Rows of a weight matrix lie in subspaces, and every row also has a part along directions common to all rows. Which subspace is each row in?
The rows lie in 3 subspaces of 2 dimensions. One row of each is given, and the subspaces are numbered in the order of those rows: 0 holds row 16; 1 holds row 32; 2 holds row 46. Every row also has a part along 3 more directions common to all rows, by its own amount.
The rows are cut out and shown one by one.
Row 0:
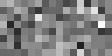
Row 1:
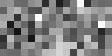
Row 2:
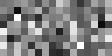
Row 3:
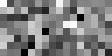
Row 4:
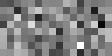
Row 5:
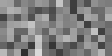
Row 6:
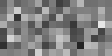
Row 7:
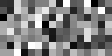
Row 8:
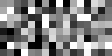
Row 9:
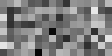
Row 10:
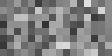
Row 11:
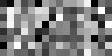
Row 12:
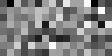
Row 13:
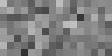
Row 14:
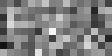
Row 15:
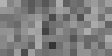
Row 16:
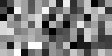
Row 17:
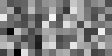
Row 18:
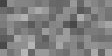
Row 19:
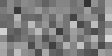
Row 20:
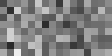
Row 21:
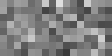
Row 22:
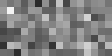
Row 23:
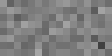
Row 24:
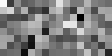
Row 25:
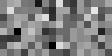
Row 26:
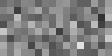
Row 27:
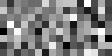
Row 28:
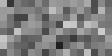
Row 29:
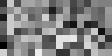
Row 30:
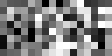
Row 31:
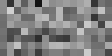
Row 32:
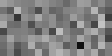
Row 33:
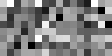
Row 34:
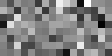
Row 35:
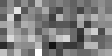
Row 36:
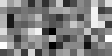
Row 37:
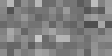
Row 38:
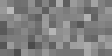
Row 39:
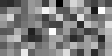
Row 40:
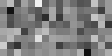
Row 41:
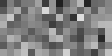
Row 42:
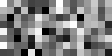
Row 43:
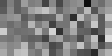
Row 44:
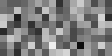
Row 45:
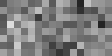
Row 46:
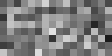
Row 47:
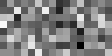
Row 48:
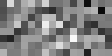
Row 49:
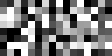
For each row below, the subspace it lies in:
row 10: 2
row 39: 1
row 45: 1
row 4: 1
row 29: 2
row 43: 1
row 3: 2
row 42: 2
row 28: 2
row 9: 2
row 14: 2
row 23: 2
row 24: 2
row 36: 2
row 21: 1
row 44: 1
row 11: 0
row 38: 0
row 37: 0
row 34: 1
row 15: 2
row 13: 2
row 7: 0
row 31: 0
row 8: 0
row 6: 1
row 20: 0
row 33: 0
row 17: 0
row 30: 1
